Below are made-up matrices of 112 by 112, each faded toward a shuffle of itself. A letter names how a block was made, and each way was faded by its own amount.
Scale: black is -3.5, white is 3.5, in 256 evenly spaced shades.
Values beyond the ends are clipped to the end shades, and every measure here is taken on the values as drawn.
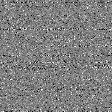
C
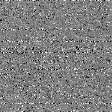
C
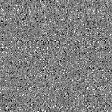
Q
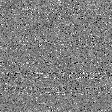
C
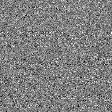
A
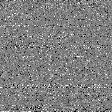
C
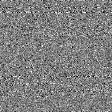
A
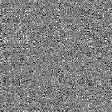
Q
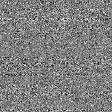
A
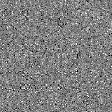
Q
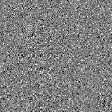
Q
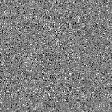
Q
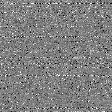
C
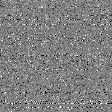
C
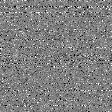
C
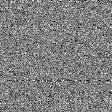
A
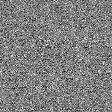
A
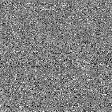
A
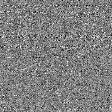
A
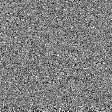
A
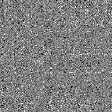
Q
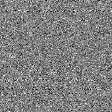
A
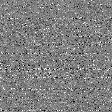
C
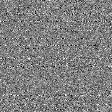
A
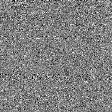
A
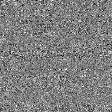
A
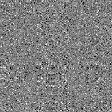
Q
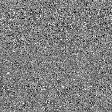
A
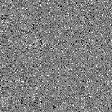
Q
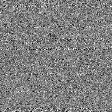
A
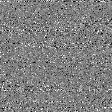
C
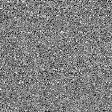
A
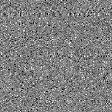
Q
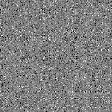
Q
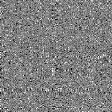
Q
